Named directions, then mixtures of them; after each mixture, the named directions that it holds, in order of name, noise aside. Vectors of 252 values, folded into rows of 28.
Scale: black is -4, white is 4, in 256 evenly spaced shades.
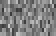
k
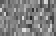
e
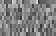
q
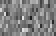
e, q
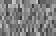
q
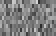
q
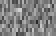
k, q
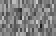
k, q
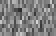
k, q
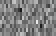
k, q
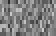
k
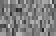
k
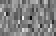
e, q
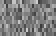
q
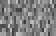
k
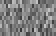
q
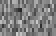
k, q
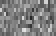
e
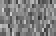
k, q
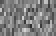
e, k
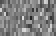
e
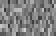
e, k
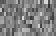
e, k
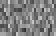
e, k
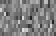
e, q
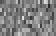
e, k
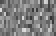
e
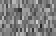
k, q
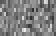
e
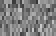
q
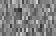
k, q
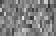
e, k
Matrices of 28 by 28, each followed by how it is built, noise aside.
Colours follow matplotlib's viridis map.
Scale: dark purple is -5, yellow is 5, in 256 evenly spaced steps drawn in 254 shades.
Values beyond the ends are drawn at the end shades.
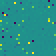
sparse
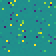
sparse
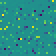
sparse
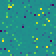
sparse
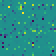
sparse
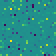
sparse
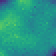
smooth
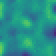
smooth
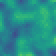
smooth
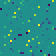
sparse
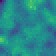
smooth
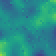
smooth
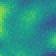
smooth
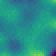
smooth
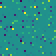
sparse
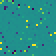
sparse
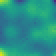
smooth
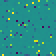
sparse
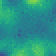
smooth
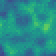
smooth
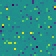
sparse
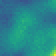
smooth
